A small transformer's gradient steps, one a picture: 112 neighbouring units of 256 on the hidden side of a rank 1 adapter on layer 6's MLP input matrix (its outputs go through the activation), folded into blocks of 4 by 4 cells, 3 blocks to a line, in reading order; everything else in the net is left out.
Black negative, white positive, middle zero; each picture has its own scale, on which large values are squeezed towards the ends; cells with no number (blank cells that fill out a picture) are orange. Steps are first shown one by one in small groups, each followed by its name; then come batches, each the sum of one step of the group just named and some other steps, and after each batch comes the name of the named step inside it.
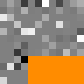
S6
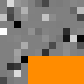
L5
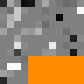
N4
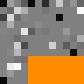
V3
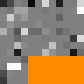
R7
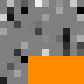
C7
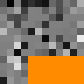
N4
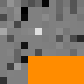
N4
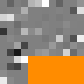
R7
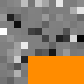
L5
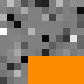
L5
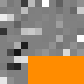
S6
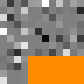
S6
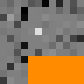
R7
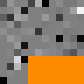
N4
